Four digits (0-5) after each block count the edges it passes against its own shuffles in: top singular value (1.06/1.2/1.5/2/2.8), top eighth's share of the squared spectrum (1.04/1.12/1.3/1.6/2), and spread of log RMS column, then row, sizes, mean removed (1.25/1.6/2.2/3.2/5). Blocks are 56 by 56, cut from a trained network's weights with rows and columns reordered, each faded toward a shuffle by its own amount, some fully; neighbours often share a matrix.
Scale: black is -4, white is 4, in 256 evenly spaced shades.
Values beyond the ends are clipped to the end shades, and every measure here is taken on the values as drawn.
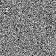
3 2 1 0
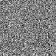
3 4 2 1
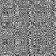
4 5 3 2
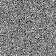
1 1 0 0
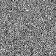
2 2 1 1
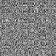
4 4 2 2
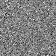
0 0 0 0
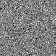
0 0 0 0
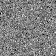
0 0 0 0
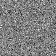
0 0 0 0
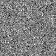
1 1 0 0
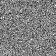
2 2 0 0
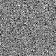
2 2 1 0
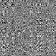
3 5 3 2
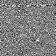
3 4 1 2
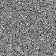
2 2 1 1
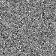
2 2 1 0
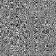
3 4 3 2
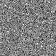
0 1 0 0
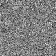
1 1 0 0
